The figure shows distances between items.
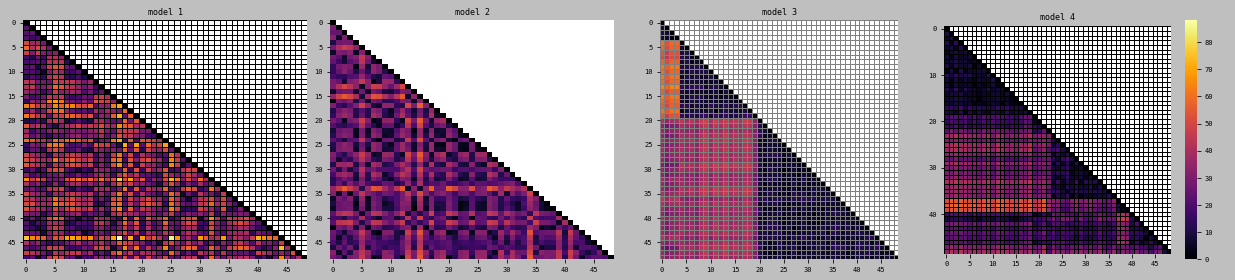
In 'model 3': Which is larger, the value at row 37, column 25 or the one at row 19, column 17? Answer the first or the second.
the second
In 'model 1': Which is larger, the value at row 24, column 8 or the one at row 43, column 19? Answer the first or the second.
the first
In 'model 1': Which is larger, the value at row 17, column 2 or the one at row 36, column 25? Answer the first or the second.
the second
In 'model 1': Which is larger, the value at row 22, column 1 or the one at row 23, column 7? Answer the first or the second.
the second
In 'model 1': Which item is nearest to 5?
21
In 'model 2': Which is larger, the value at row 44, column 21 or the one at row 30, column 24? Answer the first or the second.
the second
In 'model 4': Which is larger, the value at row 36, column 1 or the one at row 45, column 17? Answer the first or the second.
the first
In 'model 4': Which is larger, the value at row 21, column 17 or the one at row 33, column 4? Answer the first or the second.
the second
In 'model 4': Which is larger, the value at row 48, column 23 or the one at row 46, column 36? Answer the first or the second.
the first
